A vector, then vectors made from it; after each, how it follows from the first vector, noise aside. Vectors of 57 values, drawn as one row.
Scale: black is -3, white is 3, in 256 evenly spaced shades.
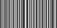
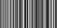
sign-scrambled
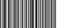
wrapped around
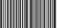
wrapped around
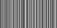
shrunk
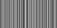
shrunk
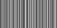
shrunk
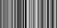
sign-scrambled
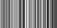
sign-scrambled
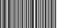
wrapped around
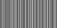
shrunk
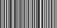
wrapped around
